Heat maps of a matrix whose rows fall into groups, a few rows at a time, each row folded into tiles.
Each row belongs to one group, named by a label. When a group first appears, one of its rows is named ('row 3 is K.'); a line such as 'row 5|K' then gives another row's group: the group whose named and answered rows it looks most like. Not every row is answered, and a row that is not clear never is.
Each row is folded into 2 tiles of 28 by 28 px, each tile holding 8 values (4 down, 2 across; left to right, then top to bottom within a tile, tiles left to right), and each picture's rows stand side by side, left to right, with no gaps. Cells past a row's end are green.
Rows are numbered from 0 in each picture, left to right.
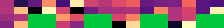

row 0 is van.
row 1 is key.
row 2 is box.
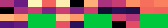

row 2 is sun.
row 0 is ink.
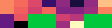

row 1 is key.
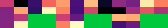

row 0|van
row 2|ink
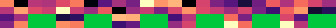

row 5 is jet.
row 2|ink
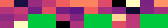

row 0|van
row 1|sun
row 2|key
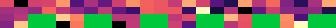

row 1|box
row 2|sun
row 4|key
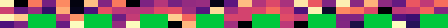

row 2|van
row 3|box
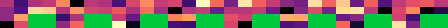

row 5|ink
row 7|jet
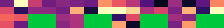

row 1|van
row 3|van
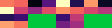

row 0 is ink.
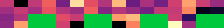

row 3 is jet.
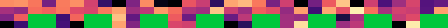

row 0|sun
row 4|sun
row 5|van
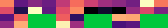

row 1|jet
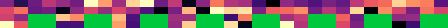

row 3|van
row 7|sun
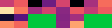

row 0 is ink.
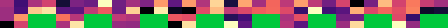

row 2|van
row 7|jet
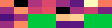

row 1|ink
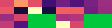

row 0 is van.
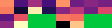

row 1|box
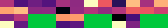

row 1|ink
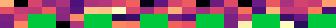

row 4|van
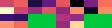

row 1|van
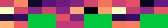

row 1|van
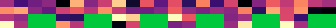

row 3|box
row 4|van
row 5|jet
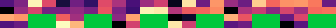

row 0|ink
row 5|sun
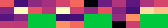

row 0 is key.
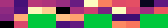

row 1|ink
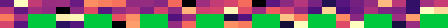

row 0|key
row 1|ink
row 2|box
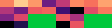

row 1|sun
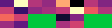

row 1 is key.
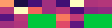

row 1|key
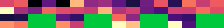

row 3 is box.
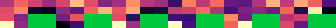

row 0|jet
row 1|sun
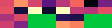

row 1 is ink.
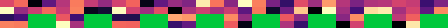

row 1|jet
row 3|ink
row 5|van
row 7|box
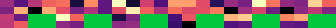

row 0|van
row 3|sun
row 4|ink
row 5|ink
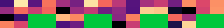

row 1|ink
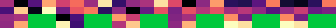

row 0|van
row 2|key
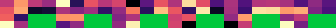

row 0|jet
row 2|van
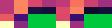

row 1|jet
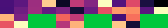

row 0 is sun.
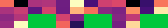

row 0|van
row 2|van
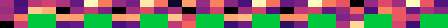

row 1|ink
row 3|key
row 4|ink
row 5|ink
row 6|van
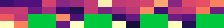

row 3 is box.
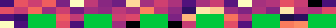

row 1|key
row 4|key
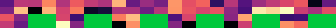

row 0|van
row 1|jet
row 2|box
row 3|sun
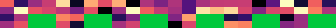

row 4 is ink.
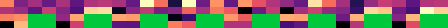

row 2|ink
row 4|key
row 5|ink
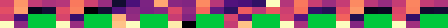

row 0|jet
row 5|jet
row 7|jet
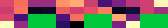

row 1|sun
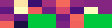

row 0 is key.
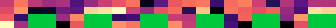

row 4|sun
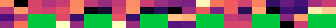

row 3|ink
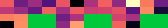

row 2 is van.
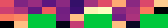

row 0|box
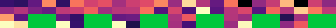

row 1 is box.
